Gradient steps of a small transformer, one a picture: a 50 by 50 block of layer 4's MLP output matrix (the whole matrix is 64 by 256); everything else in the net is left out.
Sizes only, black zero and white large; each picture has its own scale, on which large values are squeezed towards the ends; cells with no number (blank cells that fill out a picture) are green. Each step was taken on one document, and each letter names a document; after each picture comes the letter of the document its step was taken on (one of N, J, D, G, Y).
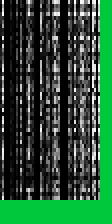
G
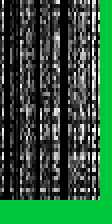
G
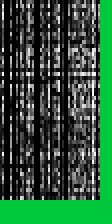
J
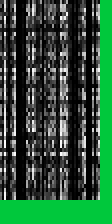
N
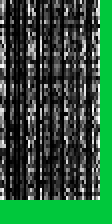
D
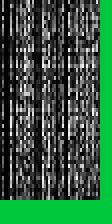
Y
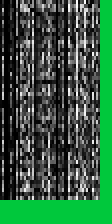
Y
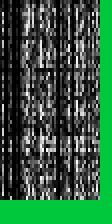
Y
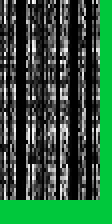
N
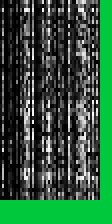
Y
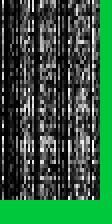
Y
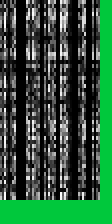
N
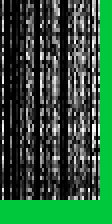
G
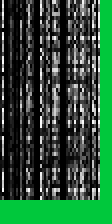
G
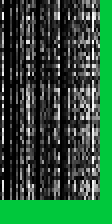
J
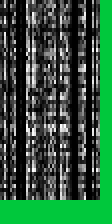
N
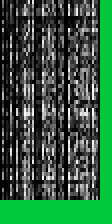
Y
